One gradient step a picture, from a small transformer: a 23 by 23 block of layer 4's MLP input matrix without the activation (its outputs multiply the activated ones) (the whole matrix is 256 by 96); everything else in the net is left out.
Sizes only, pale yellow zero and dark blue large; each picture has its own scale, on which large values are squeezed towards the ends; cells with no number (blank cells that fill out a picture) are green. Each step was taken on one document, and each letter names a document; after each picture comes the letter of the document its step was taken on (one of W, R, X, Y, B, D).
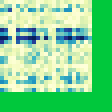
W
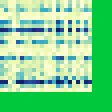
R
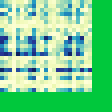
W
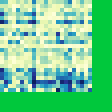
W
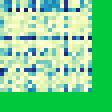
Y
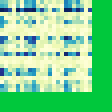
Y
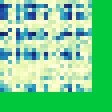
W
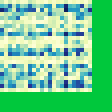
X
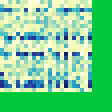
Y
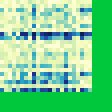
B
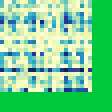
X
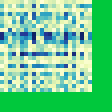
B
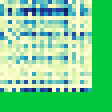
B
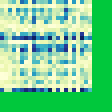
B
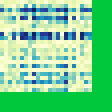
B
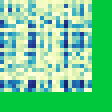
X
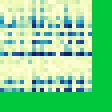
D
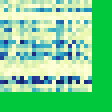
R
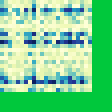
W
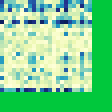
X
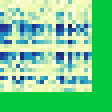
R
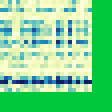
R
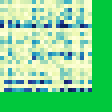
D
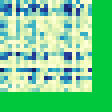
W
